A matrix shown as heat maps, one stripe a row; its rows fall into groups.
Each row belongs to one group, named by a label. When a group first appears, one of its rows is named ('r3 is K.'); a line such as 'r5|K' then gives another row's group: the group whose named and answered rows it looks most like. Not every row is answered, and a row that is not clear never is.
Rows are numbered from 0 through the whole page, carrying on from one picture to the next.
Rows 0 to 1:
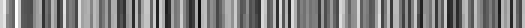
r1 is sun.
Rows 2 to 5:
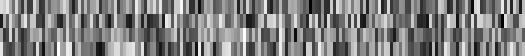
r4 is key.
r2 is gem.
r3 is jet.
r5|key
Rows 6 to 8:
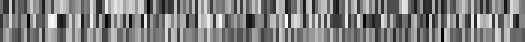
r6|key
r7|jet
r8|jet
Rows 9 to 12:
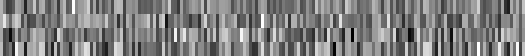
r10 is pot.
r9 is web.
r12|web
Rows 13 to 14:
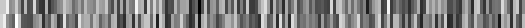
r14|sun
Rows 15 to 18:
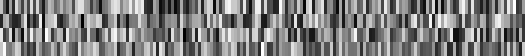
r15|key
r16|jet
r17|key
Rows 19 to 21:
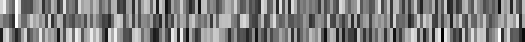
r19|sun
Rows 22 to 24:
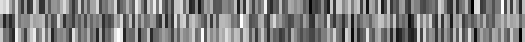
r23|web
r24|web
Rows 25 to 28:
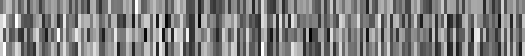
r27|gem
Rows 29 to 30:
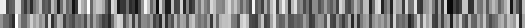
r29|sun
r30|web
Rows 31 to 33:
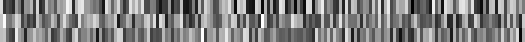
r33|web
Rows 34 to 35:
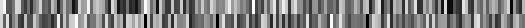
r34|sun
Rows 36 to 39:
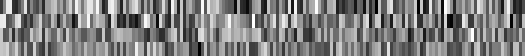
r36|jet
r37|sun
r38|key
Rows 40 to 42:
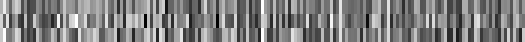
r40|pot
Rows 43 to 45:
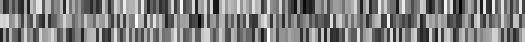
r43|key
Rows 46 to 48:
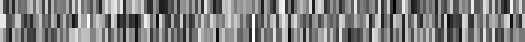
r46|key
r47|sun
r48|pot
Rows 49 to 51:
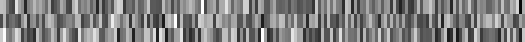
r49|web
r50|jet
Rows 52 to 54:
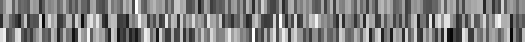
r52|gem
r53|jet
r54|sun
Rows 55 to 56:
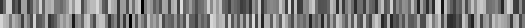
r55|jet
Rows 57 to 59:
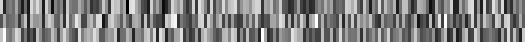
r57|key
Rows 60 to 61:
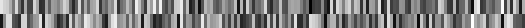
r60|gem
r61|jet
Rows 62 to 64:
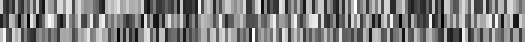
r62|key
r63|jet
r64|pot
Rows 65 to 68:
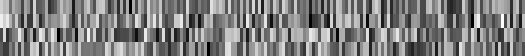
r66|gem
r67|sun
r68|key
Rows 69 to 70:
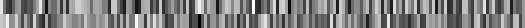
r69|sun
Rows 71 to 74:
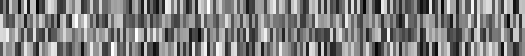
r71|jet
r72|web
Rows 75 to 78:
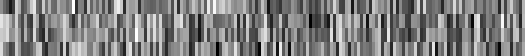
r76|gem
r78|sun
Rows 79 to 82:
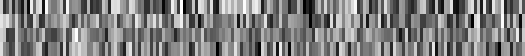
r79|key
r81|web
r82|sun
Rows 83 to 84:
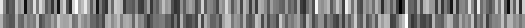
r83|web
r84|key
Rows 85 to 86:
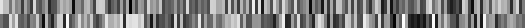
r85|pot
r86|key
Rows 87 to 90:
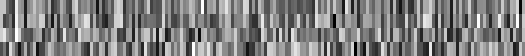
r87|web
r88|web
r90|jet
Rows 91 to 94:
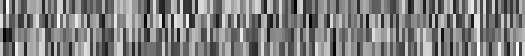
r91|key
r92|gem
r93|web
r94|web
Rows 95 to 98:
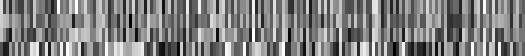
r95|pot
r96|pot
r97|pot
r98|key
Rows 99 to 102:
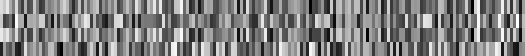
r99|gem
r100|web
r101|gem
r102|jet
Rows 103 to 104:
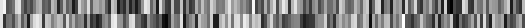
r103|sun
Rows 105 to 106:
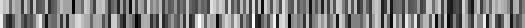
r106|sun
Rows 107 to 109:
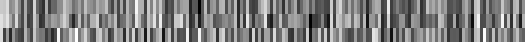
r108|gem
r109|pot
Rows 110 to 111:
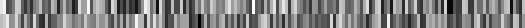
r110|sun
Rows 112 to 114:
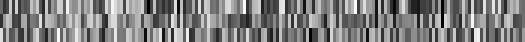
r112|key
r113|jet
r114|gem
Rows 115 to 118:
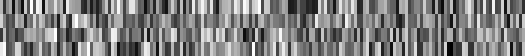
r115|key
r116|web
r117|jet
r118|sun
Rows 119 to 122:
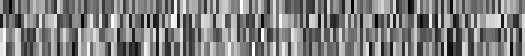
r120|jet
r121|gem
